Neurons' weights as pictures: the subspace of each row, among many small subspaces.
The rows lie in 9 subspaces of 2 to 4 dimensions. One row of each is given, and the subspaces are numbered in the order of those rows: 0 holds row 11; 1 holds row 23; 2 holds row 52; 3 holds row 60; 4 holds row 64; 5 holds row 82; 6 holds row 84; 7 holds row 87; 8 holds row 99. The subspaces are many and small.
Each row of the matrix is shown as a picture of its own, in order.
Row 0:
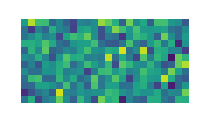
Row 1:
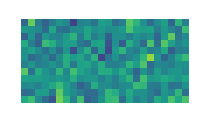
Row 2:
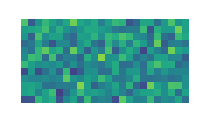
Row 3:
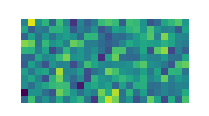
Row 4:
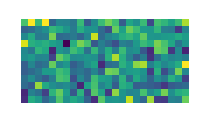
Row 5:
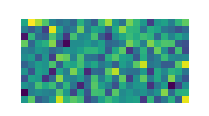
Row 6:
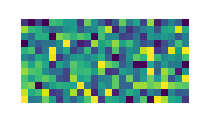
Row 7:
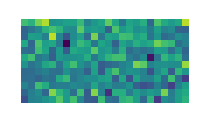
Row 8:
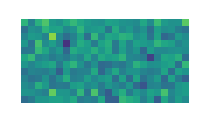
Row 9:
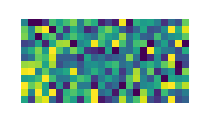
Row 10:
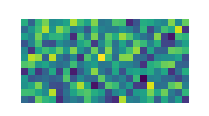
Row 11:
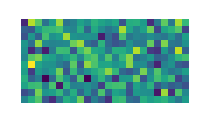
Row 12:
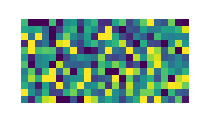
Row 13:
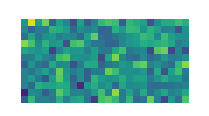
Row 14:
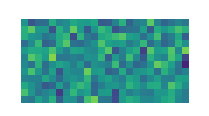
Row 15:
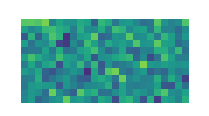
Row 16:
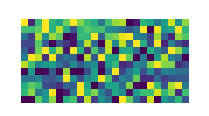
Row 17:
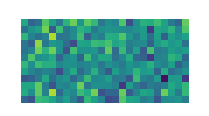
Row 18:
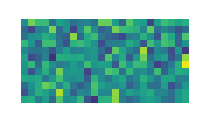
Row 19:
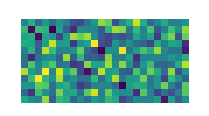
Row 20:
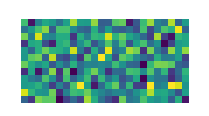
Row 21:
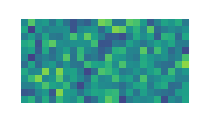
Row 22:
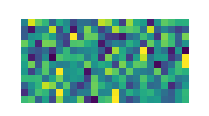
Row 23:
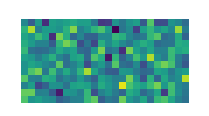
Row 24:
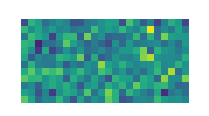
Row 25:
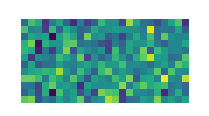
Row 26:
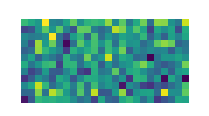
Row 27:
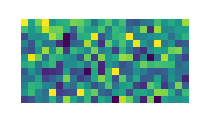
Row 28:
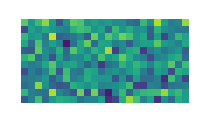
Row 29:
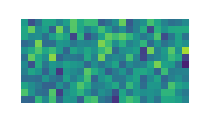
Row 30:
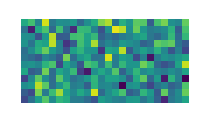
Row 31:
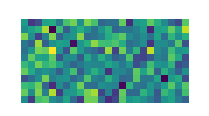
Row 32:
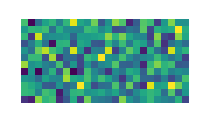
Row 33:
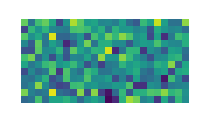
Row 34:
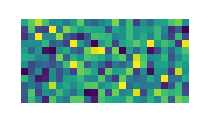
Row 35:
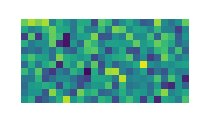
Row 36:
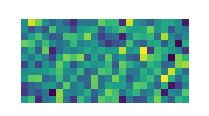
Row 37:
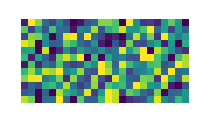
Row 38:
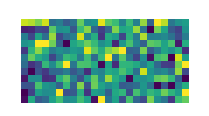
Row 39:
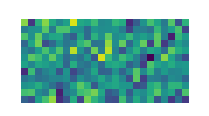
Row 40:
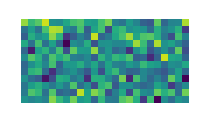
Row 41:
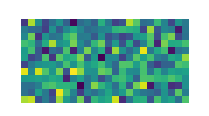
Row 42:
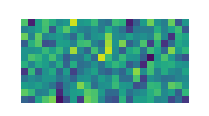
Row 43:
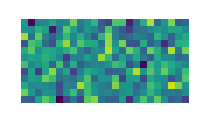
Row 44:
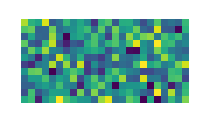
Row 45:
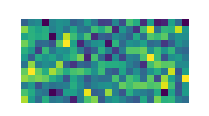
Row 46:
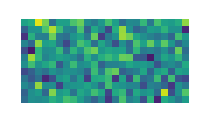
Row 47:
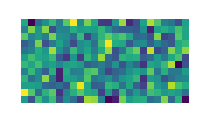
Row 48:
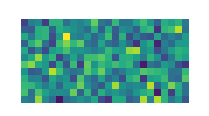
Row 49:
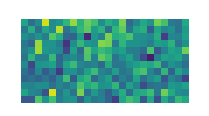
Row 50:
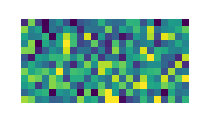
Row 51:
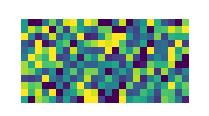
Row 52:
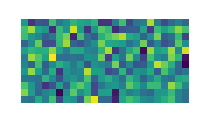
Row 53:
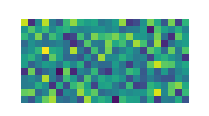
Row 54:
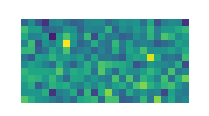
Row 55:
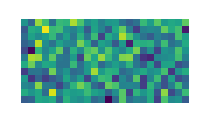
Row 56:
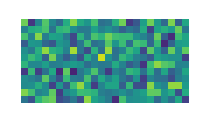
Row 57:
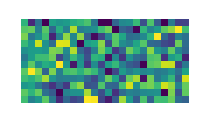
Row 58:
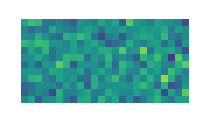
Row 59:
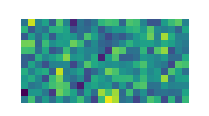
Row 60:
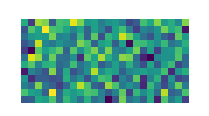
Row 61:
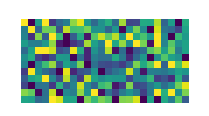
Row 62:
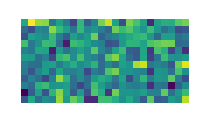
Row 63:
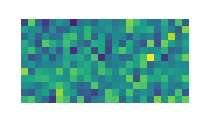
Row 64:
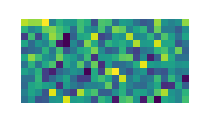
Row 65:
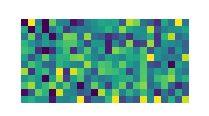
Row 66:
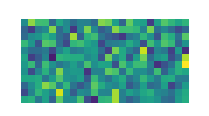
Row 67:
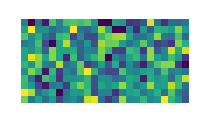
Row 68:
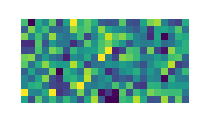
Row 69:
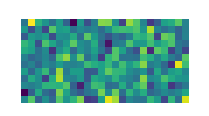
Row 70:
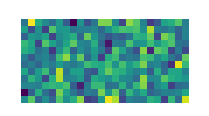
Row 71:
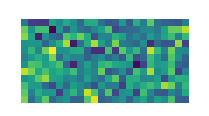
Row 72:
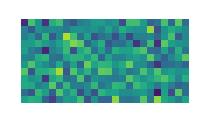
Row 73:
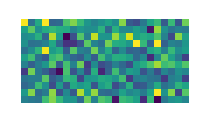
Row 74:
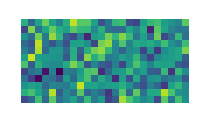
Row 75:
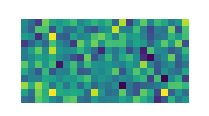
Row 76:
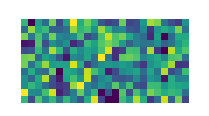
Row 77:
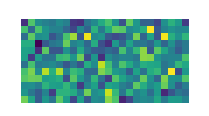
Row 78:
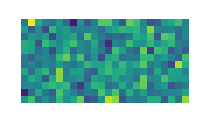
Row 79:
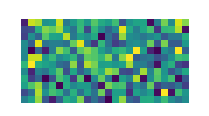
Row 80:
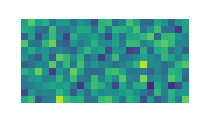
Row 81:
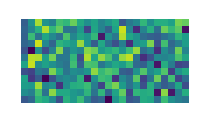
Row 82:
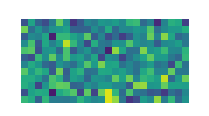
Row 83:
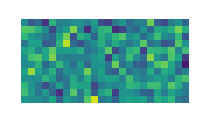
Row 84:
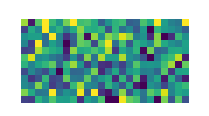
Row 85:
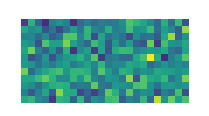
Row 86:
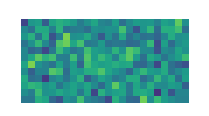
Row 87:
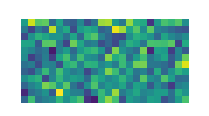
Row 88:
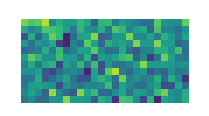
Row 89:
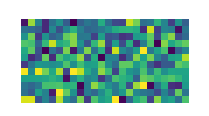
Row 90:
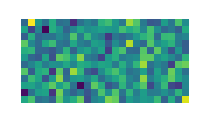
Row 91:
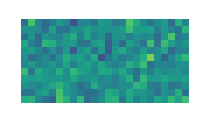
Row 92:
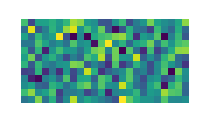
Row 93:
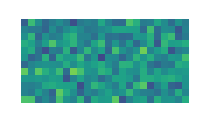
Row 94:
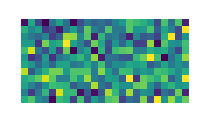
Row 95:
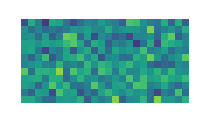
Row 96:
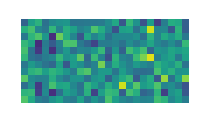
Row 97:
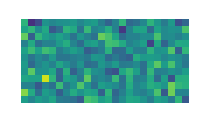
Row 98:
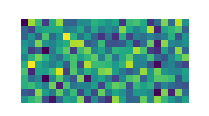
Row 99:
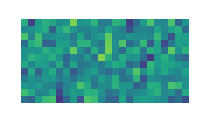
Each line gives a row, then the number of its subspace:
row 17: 7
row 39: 8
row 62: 6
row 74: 7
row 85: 8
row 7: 6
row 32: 4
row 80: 0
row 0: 1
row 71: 7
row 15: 4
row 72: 0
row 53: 0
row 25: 7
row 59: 5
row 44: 0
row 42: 8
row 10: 0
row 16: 4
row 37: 1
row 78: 6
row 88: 4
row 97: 3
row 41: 4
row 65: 3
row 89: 4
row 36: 1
